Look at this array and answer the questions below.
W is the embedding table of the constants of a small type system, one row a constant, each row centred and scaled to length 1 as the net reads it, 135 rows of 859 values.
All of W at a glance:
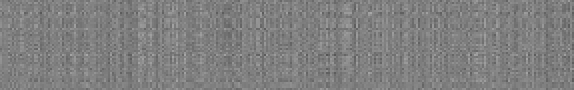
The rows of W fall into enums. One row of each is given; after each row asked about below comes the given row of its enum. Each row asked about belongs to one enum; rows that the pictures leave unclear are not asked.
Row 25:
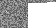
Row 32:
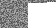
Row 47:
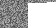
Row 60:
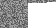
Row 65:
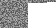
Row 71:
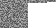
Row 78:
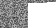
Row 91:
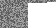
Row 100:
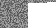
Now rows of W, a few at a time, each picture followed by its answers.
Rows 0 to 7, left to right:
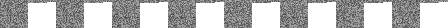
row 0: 100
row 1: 100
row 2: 60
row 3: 60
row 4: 65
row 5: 60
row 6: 91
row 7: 47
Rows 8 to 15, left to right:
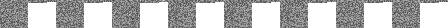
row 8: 32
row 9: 65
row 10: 25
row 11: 91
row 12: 91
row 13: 91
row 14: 65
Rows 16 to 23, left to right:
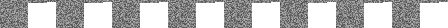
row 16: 32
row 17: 25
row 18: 71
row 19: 71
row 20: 71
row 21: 100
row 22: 60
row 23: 71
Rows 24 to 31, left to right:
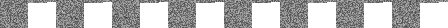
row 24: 100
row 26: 60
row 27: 65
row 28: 32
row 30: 65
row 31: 47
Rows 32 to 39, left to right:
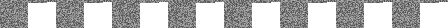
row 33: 32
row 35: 91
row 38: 65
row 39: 65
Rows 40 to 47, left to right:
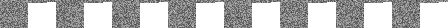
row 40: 65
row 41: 91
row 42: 60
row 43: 25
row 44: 60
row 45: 65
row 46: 25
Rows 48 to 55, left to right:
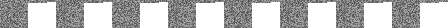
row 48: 71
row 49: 91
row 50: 65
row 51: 91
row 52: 47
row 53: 91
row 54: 91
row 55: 100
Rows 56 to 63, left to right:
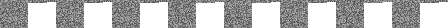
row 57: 32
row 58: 65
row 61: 32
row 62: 47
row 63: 65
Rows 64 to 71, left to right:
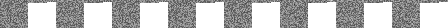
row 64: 100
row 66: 100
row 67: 91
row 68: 100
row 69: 25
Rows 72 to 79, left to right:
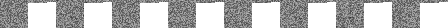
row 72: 100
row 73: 25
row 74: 100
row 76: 32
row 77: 25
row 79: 91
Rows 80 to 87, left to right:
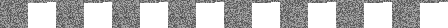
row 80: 100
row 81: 60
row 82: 60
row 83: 60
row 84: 32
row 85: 91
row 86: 65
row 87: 91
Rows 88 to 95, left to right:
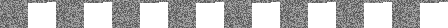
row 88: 60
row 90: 65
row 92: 60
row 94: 100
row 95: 91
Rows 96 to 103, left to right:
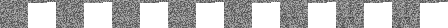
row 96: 32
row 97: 100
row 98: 65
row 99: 65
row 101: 60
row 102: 78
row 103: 78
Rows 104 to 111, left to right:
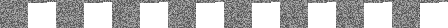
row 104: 32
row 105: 65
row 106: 91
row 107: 25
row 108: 71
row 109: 60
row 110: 60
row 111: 25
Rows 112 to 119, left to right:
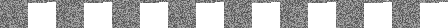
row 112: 60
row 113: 91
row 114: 32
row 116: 100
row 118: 25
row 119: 100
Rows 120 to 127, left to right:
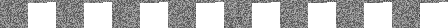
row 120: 100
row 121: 100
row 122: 91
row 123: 25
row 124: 78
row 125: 32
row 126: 32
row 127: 25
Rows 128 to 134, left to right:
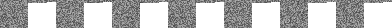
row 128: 60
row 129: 32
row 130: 25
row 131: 60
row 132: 65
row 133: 47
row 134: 100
